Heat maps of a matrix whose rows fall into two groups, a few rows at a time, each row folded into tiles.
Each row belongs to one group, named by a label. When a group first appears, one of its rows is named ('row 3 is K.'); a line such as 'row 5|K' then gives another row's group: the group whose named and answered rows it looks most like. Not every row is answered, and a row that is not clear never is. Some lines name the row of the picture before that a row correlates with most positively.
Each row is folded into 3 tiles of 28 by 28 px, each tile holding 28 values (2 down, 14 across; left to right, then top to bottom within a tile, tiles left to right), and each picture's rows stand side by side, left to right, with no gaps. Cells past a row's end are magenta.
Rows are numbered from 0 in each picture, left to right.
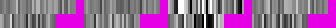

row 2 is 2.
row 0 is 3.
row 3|3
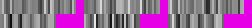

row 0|2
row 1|3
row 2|2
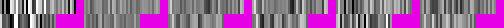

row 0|2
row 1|2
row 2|2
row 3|2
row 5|2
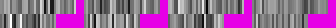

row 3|3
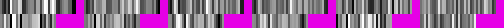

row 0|2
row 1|2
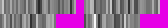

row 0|2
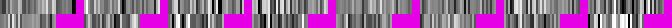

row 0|2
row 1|2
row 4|3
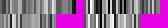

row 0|2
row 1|2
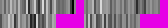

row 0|2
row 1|3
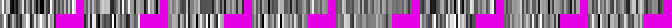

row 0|2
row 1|3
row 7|2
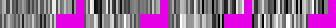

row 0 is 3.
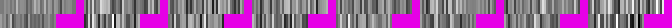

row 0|3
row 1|3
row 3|3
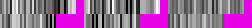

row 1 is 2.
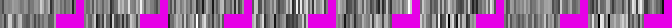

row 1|3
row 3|3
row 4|2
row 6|3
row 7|2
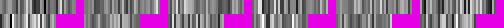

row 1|2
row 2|3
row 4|3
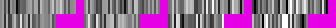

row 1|2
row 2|3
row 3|2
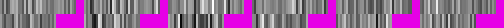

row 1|2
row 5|3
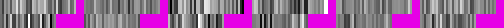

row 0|3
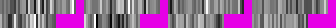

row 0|2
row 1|3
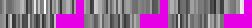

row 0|3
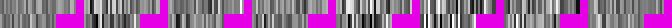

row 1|2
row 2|2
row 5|3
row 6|2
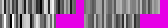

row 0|2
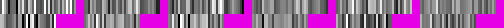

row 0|3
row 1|2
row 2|2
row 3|2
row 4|3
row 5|3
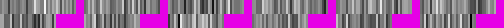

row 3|2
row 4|3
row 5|3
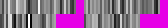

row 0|3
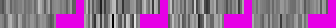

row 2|2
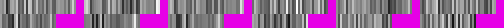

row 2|2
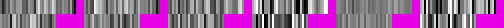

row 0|2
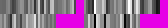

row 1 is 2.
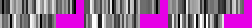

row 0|2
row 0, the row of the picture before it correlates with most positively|1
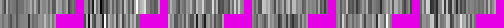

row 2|3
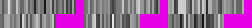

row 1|3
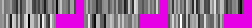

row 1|2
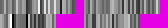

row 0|3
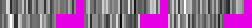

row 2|3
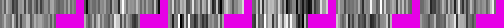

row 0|2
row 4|3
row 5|2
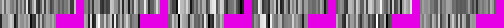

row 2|2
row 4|3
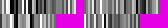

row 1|3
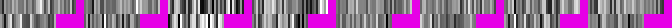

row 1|3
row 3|3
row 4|3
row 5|3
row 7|2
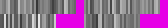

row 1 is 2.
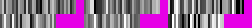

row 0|2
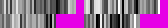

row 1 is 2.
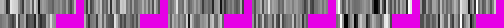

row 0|2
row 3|3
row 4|2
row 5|3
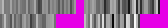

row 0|2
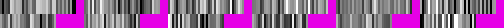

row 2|3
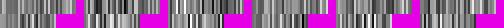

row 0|3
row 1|2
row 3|3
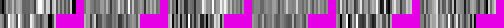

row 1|3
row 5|3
